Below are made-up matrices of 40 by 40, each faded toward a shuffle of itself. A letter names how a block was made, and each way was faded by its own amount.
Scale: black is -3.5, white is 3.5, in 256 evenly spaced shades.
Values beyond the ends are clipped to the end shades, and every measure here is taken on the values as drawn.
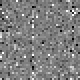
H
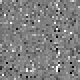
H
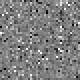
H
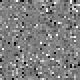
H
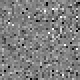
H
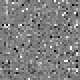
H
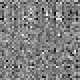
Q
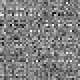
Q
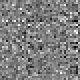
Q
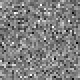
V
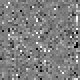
H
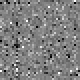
H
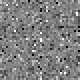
H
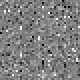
H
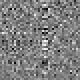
Q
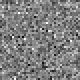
V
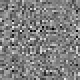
Q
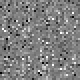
H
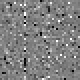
H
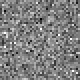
V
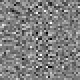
Q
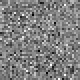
V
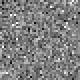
V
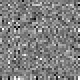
Q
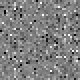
H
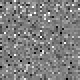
H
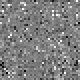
H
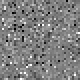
H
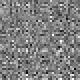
Q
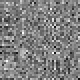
Q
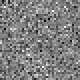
V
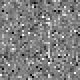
H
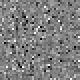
H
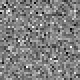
V
